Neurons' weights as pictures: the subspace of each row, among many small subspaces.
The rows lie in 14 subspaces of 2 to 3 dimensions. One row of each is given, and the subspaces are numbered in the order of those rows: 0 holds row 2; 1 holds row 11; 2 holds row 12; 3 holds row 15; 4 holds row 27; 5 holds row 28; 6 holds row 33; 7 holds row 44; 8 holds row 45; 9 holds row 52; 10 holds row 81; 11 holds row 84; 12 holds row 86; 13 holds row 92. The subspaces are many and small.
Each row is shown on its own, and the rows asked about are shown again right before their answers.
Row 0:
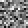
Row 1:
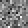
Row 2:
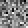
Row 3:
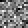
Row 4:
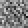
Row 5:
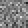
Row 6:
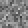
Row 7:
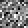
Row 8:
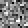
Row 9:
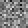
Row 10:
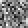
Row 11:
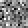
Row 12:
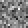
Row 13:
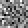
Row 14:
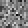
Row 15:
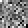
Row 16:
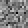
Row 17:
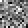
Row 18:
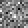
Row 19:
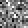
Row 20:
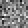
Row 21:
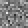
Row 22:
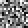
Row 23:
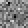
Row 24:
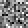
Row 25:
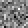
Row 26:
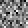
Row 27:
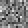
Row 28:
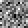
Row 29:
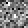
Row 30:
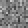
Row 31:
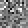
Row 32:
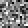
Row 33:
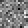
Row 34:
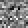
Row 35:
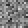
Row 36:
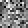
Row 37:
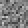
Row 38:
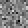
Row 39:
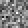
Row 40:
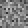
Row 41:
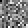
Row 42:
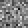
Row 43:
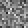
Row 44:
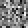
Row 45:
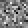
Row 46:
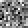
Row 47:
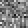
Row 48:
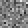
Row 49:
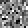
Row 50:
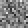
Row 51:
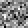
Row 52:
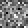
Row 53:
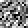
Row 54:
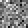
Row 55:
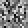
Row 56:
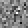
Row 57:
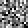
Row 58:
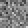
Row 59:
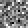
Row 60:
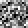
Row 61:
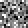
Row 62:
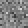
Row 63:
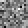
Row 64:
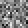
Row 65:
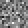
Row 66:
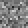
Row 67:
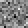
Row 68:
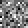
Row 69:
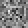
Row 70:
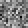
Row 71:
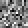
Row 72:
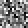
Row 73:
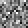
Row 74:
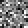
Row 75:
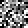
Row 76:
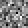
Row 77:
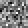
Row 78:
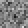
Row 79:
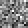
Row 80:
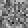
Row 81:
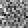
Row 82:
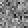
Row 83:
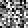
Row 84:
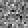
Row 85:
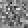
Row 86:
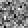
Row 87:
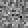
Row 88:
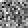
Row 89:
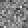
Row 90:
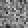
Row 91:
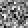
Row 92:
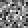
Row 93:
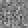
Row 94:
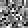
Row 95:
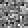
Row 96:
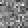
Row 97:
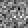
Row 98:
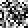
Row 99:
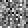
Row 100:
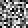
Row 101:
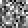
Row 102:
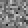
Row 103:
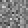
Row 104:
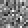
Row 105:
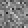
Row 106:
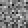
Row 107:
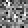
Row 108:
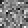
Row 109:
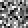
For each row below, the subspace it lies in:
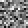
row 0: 2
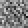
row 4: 10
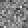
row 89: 2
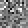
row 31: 3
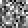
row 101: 6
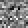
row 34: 2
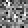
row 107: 7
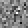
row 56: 8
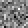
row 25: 12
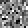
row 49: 8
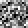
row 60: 7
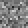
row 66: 2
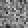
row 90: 13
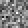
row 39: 10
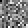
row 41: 3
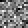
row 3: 2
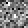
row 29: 7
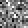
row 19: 3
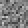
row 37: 10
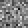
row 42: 1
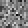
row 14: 13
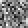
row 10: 1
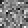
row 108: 6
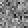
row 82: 3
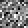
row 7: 9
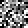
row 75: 6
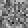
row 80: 0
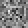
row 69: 7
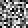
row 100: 6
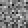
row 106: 0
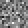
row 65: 10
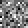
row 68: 5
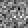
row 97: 12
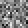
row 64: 8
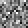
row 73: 8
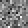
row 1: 9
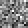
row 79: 0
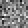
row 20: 10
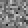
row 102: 8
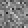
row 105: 9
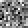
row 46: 1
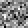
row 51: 12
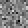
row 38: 8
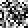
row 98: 9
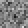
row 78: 7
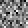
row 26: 8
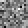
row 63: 2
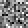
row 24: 0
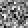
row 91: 12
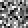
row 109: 2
